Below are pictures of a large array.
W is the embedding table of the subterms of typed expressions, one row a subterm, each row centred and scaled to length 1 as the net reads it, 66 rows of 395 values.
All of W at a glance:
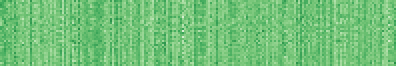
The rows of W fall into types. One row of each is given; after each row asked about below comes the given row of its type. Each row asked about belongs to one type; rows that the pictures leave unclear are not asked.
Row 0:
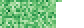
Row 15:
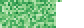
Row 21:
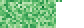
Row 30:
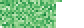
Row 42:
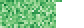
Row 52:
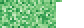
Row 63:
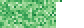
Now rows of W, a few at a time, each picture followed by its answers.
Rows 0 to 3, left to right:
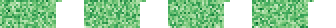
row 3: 15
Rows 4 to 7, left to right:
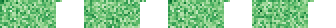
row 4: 52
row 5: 21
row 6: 52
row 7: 0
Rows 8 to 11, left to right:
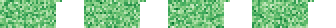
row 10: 15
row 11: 21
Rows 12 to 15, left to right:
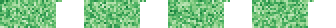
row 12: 52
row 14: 63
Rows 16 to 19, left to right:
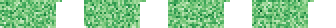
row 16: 30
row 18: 0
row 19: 0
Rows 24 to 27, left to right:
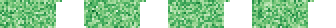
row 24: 30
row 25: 42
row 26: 15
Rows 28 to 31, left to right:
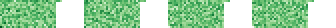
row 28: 0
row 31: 30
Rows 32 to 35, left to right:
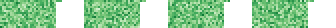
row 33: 0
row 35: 63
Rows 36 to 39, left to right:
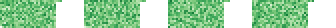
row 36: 30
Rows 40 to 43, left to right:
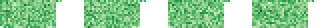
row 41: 21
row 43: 63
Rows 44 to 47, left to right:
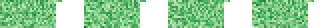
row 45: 21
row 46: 63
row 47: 30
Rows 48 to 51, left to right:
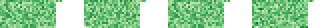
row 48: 21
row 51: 15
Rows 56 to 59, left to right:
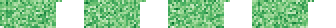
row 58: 15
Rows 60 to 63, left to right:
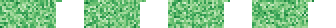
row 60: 21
